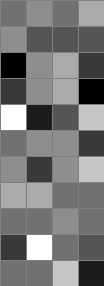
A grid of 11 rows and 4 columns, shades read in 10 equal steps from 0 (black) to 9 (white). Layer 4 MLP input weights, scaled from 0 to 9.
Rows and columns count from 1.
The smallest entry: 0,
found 2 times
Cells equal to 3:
5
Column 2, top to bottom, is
5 3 5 5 1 5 2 6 4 9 4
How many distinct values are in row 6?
3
